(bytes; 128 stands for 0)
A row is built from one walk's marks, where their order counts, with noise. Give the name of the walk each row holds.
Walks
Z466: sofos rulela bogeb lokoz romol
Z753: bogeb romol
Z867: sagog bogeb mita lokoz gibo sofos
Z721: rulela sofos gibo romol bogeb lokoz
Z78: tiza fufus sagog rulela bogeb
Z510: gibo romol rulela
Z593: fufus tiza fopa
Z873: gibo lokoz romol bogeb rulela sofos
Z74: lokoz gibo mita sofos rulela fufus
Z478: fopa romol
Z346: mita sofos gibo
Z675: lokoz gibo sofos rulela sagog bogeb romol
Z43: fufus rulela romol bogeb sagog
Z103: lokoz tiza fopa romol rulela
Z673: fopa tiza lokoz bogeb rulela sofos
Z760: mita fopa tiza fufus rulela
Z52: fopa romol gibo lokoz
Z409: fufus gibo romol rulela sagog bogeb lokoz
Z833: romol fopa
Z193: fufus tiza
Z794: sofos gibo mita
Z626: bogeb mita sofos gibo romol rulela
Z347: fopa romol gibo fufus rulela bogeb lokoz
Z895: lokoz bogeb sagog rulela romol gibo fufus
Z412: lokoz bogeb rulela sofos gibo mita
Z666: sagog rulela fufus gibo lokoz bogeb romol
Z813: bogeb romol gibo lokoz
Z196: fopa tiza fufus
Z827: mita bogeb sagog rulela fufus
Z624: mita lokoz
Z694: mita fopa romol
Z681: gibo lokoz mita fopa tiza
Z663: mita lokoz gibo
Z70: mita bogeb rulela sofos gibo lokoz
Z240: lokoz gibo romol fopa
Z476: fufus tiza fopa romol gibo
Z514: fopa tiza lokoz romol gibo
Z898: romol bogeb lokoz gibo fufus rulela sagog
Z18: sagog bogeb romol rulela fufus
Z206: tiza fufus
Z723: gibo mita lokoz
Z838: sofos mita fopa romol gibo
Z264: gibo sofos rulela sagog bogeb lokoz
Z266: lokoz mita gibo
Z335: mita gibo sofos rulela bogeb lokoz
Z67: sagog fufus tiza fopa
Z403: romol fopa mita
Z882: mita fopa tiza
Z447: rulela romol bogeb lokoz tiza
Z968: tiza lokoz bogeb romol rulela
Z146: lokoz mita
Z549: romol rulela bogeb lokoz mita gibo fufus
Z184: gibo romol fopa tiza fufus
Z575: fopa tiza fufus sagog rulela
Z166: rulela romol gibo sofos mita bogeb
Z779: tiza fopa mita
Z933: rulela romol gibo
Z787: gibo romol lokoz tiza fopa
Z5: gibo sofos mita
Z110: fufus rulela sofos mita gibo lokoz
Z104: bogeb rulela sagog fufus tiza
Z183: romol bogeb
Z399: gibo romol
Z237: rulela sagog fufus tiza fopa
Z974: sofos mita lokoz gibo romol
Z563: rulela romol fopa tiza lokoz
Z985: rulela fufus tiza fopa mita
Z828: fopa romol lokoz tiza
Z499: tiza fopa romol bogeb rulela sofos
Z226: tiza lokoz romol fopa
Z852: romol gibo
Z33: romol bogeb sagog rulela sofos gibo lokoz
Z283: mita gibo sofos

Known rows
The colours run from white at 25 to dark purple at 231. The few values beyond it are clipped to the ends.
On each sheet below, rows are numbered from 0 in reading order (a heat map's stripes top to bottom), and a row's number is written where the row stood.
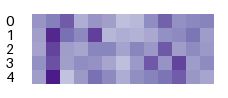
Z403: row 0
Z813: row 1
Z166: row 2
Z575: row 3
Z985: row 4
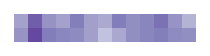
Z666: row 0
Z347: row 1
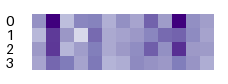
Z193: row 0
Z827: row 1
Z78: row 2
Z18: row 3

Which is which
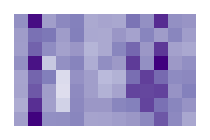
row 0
Z476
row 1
Z33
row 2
Z67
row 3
Z206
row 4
Z694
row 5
Z882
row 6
Z335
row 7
Z409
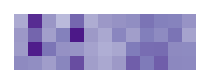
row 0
Z626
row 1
Z412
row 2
Z184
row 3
Z226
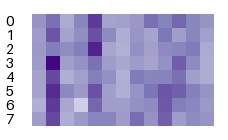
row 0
Z968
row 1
Z447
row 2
Z895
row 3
Z43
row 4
Z237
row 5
Z681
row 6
Z70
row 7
Z721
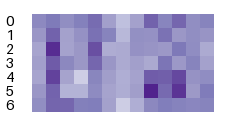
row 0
Z514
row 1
Z563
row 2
Z104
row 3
Z549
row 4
Z760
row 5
Z779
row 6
Z52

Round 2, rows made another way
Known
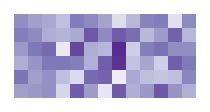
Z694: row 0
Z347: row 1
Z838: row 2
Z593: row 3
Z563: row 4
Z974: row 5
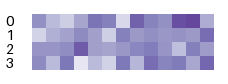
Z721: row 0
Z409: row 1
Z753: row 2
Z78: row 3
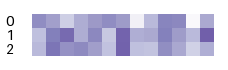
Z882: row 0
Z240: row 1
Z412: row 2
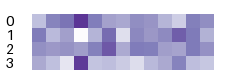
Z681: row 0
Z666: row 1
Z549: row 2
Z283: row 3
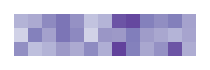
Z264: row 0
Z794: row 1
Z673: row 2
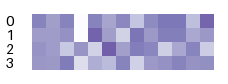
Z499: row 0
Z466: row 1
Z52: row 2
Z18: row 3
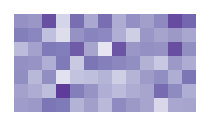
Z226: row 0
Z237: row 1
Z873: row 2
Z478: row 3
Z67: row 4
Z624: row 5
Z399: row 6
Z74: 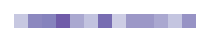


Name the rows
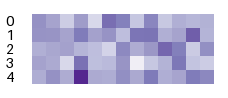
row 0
Z828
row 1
Z813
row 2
Z675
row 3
Z70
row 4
Z852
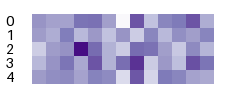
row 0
Z626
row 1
Z206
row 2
Z5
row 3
Z476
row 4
Z266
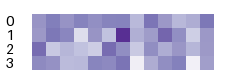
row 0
Z833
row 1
Z895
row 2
Z447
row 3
Z760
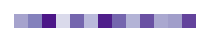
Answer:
Z103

